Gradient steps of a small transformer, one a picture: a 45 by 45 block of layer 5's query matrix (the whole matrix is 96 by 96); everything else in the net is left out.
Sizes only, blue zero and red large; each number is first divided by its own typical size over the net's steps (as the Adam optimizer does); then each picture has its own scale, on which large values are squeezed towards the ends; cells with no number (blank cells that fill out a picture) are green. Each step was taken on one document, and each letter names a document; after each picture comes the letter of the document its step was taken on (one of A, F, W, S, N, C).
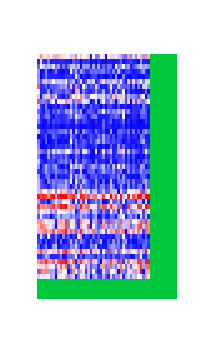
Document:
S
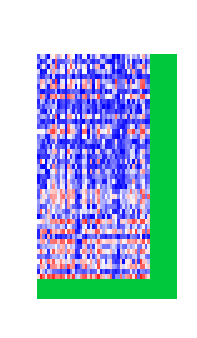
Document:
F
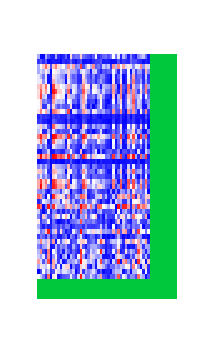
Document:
S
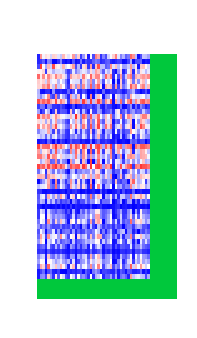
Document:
F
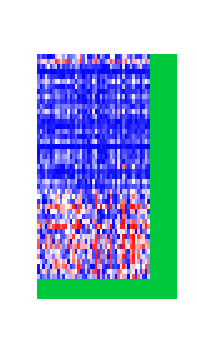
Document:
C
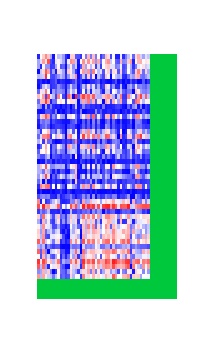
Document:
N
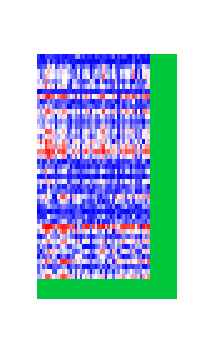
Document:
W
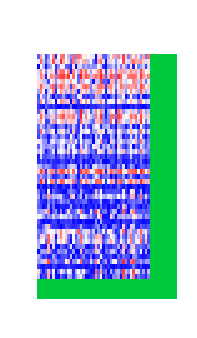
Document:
F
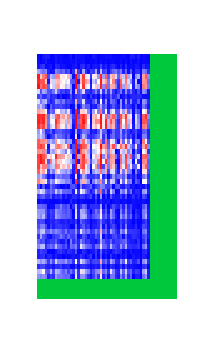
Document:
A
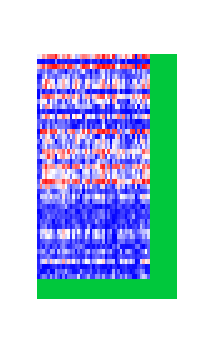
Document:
W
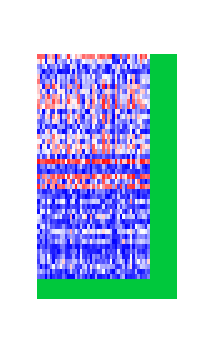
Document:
F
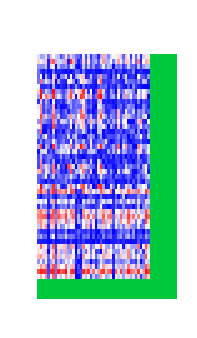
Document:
S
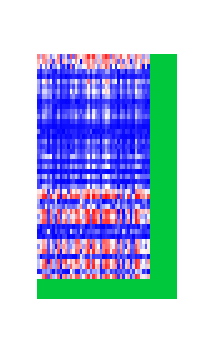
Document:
N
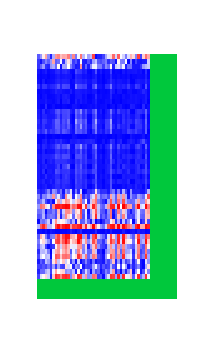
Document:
C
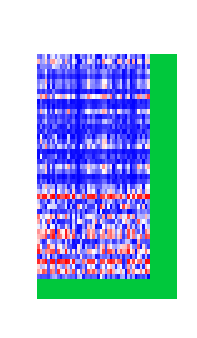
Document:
S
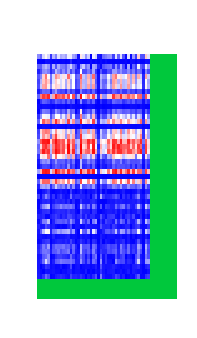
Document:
S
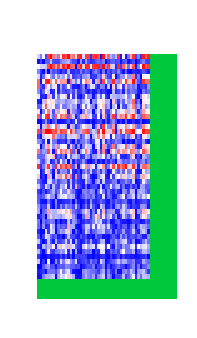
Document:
W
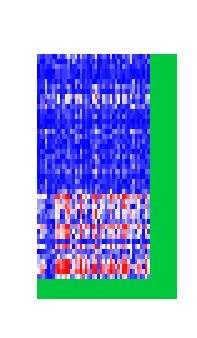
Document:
C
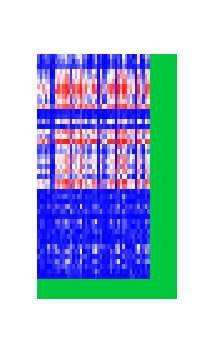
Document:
C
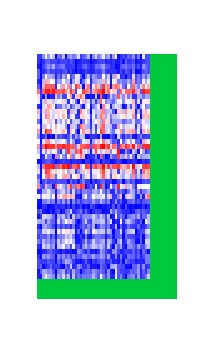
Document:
W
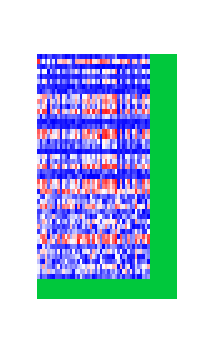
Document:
N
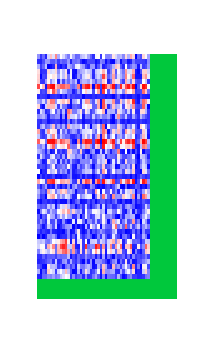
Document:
W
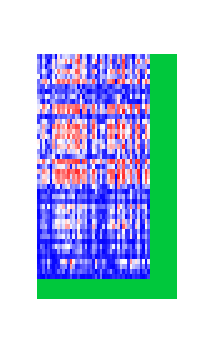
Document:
C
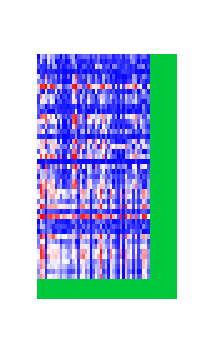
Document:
A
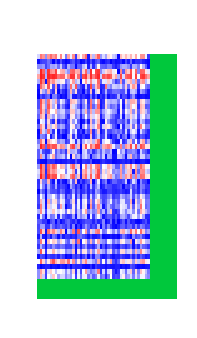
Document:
F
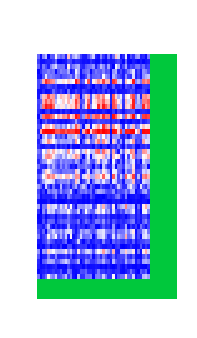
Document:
W
